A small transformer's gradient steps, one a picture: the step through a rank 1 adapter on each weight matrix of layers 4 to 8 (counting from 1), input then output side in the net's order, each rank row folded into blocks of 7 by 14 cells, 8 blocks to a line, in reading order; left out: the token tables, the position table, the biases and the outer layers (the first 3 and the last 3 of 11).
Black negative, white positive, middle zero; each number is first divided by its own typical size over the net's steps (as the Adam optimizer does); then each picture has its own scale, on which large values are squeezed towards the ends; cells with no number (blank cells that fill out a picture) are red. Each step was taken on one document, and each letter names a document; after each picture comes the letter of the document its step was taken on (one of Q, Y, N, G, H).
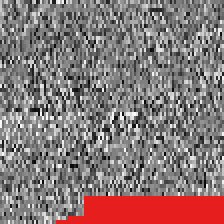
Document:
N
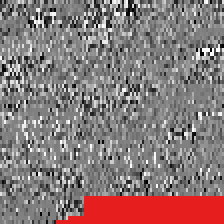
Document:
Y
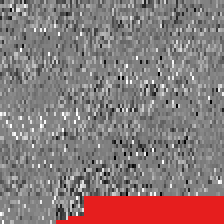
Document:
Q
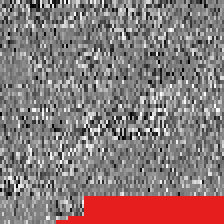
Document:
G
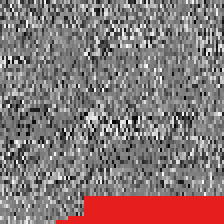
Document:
G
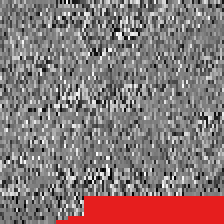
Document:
Y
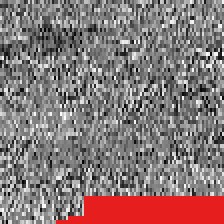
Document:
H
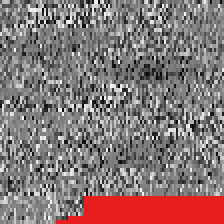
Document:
G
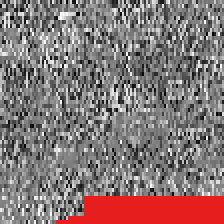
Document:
H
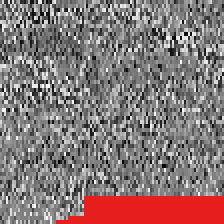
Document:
N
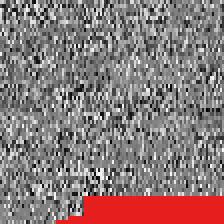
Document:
N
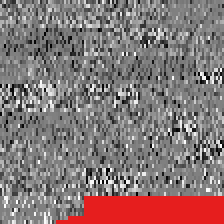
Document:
G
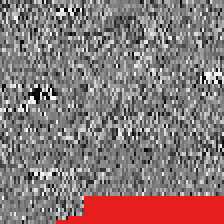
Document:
N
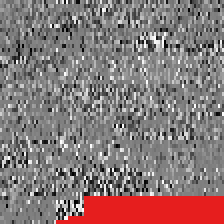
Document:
Y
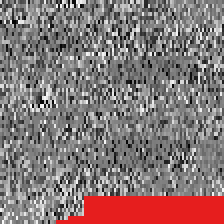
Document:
H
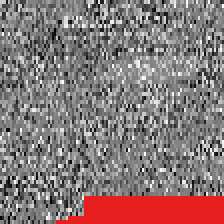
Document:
G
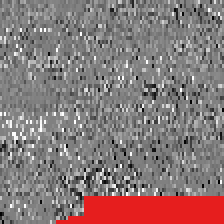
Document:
Q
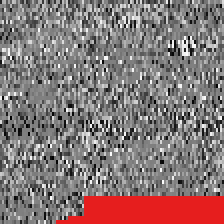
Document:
G
